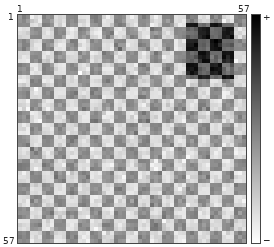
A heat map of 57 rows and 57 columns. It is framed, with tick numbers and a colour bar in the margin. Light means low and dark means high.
Ninth with the highest average: top right. Grain: checkered. Average level on the scale: 30%. Odd patch: higher, in the top right.
